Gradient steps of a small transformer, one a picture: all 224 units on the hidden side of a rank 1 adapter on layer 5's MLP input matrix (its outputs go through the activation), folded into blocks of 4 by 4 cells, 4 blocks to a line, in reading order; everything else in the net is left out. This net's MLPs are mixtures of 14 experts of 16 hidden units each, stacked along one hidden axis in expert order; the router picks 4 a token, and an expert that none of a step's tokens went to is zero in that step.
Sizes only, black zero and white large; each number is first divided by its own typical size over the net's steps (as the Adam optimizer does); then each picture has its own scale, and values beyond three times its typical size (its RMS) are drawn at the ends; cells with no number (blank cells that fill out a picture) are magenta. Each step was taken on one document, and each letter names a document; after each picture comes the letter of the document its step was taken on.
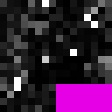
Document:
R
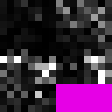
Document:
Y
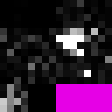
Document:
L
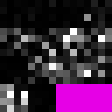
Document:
L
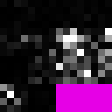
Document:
L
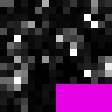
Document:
R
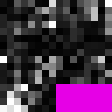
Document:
Y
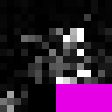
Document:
L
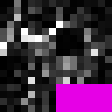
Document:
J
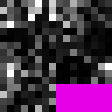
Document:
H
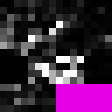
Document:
J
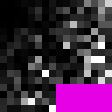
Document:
Y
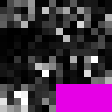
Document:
Y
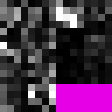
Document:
H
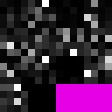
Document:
R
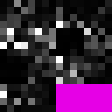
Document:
J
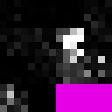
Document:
L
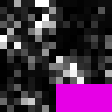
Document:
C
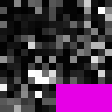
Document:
Y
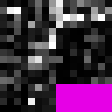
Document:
H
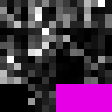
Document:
H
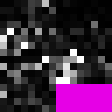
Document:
C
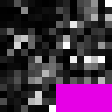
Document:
Y
